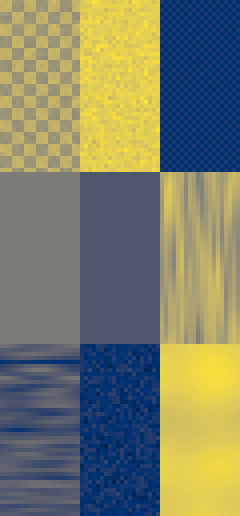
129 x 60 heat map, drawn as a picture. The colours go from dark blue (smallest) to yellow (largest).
It is made of 3 by 3 panels. Panel 1,1: high, checkered. Panel 1,2: very high, fine-grained, faint in contrast. Panel 1,3: very low, checkered, faint in contrast. Panel 2,1: middling, flat. Panel 2,2: low, flat. Panel 2,3: high, streaked downward. Panel 3,1: low, streaked across. Panel 3,2: very low, fine-grained, faint in contrast. Panel 3,3: very high, smooth, faint in contrast.
